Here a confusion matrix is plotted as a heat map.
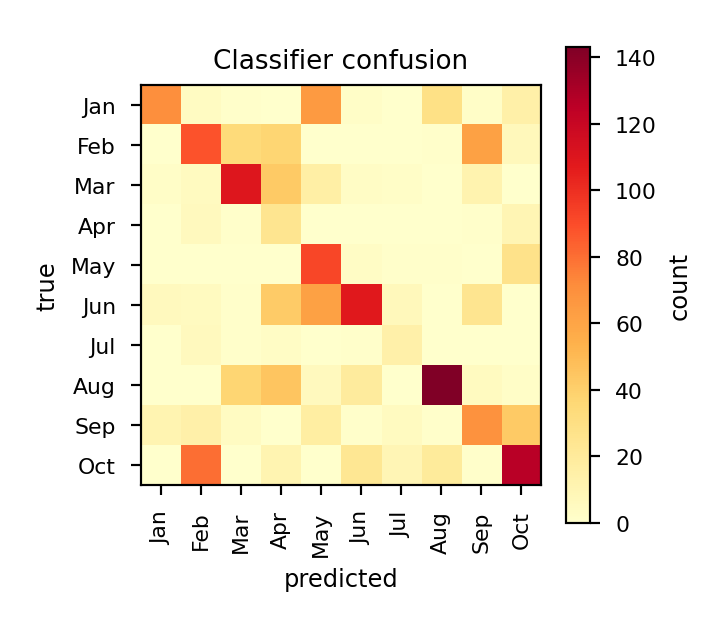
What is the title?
Classifier confusion
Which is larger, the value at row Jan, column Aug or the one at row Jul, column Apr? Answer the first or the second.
the first
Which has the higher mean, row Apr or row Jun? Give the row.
Jun
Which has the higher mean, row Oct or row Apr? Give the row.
Oct
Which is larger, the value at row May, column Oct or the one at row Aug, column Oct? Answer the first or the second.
the first
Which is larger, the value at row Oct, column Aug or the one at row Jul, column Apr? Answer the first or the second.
the first
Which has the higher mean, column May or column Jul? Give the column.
May
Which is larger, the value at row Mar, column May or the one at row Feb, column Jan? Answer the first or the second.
the first
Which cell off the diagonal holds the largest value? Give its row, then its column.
Oct, Feb
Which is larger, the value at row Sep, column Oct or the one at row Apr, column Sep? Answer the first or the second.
the first
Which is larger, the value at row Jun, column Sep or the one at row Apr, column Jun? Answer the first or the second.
the first
